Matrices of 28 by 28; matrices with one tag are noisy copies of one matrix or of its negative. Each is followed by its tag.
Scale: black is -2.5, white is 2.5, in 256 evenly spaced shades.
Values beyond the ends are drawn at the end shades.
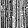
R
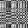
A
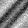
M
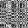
A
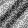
M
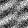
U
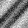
M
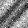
M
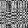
A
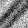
M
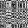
A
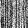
R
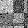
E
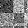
E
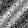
M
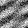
U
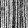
R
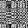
A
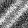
M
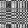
A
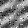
U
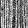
R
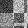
E
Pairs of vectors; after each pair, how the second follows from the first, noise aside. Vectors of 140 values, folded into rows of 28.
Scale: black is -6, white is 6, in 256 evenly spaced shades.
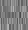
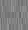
shrunk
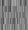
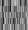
scaled up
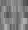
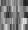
scaled up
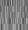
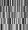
scaled up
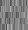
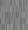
shrunk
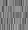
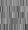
shuffled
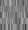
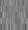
shrunk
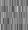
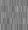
shrunk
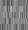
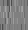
partly zeroed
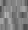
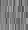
shuffled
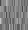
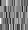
scaled up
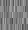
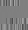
partly zeroed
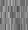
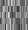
scaled up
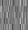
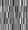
scaled up
